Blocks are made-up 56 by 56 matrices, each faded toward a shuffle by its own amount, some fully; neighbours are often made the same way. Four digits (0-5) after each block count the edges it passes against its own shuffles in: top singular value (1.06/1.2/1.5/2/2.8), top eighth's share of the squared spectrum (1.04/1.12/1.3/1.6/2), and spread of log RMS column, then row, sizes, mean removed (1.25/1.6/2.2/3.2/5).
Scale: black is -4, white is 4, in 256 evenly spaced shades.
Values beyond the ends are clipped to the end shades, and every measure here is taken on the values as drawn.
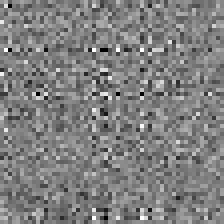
4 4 2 3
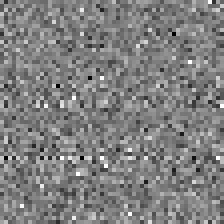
3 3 1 2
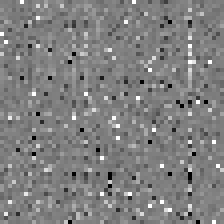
3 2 1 0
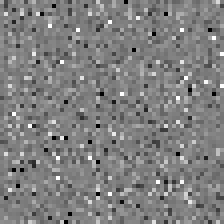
3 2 1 0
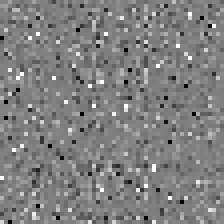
3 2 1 0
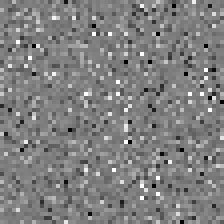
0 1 0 0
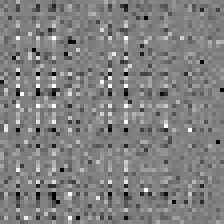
5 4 3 2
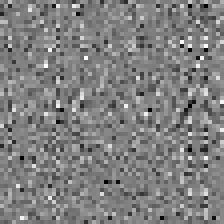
4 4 2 2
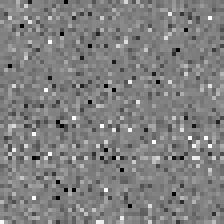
3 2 0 1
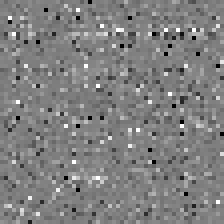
3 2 1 1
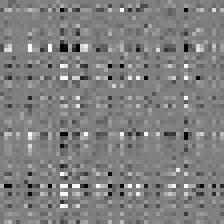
5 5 3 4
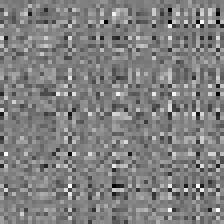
5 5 3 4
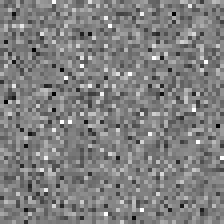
3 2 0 0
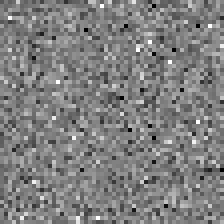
0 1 0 0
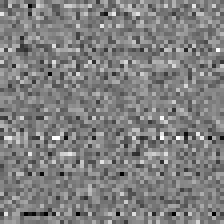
2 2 0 3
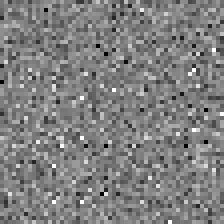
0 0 0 0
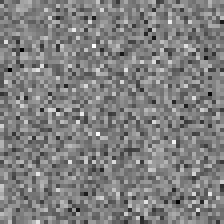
0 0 0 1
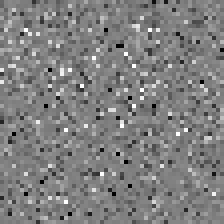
2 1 0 0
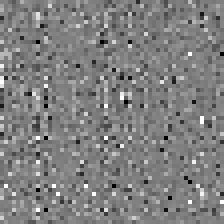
4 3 2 2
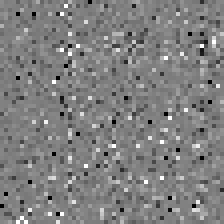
3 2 0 0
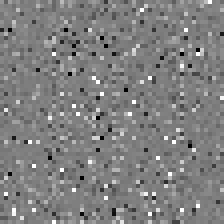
2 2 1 0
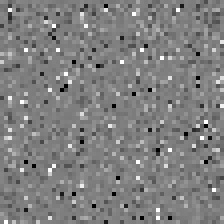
2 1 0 0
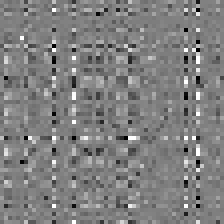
5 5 3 3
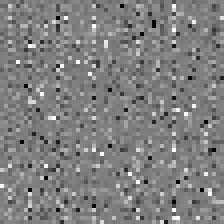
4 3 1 1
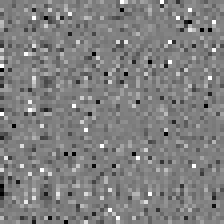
3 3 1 0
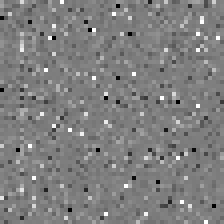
1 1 0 0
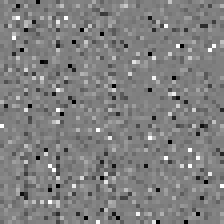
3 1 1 0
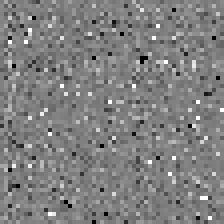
2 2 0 0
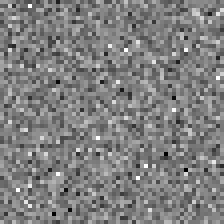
1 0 0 0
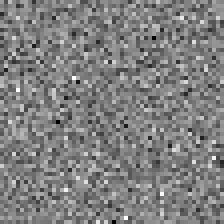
0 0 0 0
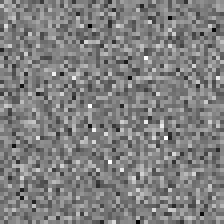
0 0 0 0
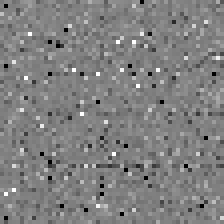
2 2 0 0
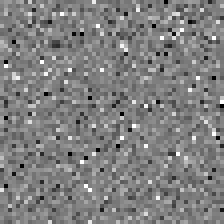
2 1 0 0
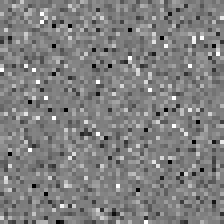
0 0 0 0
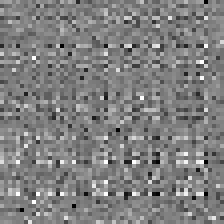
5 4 2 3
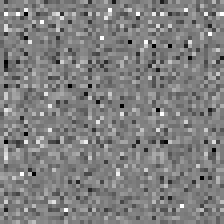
4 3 1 2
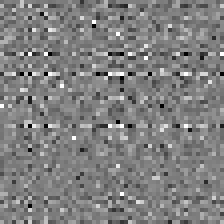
4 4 2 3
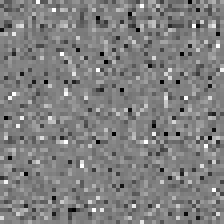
3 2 0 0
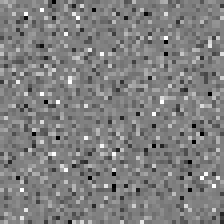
0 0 0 0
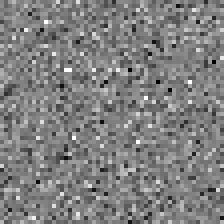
2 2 0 0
